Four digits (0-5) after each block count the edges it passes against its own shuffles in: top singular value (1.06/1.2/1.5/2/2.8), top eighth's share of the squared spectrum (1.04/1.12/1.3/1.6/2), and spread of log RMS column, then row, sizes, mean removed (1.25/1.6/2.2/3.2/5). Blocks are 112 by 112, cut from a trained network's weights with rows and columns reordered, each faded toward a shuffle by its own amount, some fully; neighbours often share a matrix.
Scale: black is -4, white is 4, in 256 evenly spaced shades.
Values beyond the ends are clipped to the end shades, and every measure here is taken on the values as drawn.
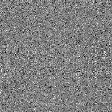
3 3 2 2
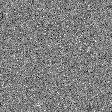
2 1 0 0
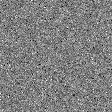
1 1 0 0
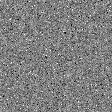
1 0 0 0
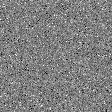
0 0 0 0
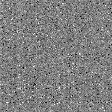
3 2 0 2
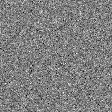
2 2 0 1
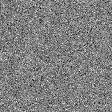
1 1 0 0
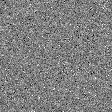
0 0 0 0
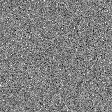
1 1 0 0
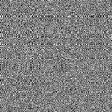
5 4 2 3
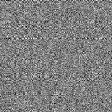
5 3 1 3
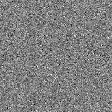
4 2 1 1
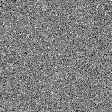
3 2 0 0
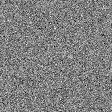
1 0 0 0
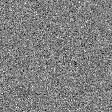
0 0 0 0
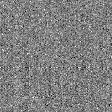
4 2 0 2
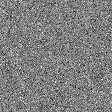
0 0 0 0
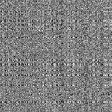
5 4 1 3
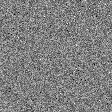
0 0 0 0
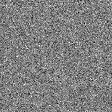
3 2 0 1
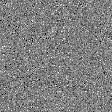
3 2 1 1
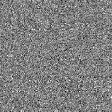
3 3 2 2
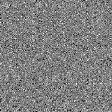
4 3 2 2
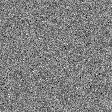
1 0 0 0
